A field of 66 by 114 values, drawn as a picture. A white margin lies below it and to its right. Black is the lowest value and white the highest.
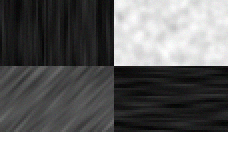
It is made of 2 by 2 panels. Panel 1,1: very low, streaked downward, faint in contrast. Panel 1,2: very high, blotchy, faint in contrast. Panel 2,1: low, slanting up to the right, faint in contrast. Panel 2,2: very low, streaked across, faint in contrast.
